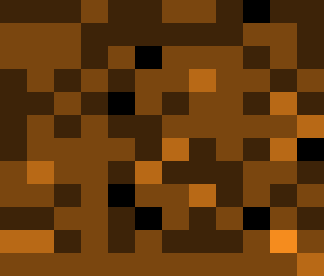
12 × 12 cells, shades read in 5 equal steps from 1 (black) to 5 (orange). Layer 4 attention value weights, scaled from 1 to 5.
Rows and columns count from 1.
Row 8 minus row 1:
1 2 1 0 0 2 -1 -1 0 2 1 0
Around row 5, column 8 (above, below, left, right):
4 3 2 3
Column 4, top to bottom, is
3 2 2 3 2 3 3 3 3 3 3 3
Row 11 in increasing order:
2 2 2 2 2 3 3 3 3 4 4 5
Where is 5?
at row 11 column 11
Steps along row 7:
up same same same down up down up down up down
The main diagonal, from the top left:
2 3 3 3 1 2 4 2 2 1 5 4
